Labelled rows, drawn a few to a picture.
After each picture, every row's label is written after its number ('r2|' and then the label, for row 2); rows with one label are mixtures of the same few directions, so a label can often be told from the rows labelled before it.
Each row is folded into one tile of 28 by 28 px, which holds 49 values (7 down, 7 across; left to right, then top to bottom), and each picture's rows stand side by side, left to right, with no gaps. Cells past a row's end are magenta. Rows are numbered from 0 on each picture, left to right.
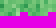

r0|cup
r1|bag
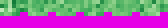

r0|bag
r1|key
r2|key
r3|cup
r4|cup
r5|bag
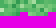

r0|bag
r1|key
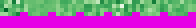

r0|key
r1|cup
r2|cup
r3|cup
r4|bag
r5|bag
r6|bag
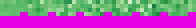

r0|cup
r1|bag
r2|cup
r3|key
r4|key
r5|bag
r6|bag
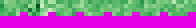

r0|cup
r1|bag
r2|cup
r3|key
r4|cup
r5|cup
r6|key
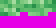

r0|key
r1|cup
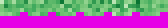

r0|cup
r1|cup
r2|key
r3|key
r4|cup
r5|bag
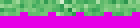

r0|bag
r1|key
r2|key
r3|bag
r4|cup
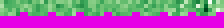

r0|cup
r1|bag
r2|cup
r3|cup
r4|key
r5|key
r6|cup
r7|bag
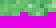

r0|cup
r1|cup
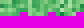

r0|bag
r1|cup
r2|key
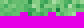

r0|key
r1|cup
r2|bag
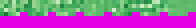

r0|key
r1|cup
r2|cup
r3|bag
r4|bag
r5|bag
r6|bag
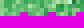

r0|cup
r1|cup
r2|cup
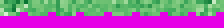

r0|key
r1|key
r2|cup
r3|key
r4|cup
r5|bag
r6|cup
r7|cup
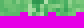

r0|key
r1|cup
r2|bag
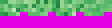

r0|key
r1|key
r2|cup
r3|bag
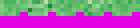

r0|cup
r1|bag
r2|key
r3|key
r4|key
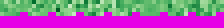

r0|key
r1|key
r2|bag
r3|cup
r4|cup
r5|bag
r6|cup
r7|cup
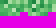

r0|key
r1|key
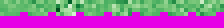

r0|key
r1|key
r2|bag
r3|bag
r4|cup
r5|cup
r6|key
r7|key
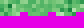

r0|bag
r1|key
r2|key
